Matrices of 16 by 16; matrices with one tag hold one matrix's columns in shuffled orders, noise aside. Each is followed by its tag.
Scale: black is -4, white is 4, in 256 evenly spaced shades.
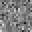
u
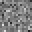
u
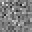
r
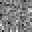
u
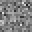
r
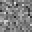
r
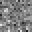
u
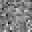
u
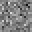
r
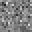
r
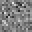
r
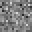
r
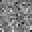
u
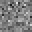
r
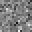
u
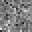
u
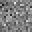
r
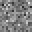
r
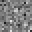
u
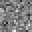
u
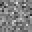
r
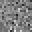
u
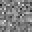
r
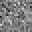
r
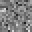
u
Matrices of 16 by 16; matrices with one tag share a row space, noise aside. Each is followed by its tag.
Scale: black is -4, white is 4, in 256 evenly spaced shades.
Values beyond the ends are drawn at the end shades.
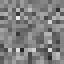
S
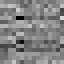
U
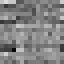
U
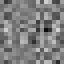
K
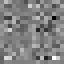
K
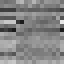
U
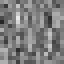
S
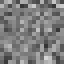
K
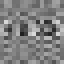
K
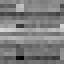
U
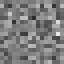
K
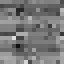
U
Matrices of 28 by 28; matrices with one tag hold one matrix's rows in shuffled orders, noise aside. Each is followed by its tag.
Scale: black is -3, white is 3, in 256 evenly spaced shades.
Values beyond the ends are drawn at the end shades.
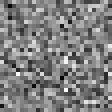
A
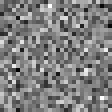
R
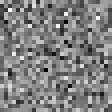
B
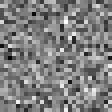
A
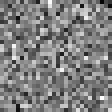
R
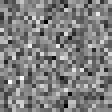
B
